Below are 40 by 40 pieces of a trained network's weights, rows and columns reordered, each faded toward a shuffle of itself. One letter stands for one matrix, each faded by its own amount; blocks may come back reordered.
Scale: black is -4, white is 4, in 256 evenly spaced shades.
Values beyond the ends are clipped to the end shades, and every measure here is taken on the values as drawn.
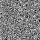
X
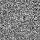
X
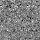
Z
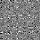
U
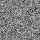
X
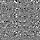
U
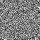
X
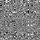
U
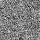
X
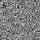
U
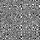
U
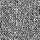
U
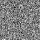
X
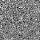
Z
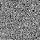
Z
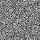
Z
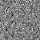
Z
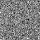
Z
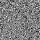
X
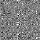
U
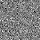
Z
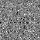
Z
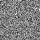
X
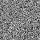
X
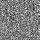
X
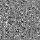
Z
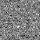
Z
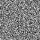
X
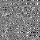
U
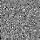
Z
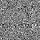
Z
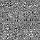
U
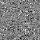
Z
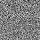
X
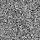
X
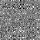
U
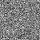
X
